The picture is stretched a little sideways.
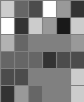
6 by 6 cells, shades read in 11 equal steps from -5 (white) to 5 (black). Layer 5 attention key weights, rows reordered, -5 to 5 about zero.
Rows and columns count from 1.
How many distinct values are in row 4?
3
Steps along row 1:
up up down up up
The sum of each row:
-3 -5 -2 10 1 0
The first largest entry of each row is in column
6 5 2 4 1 1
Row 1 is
-3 1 2 -5 -1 3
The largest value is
4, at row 2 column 5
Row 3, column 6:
-1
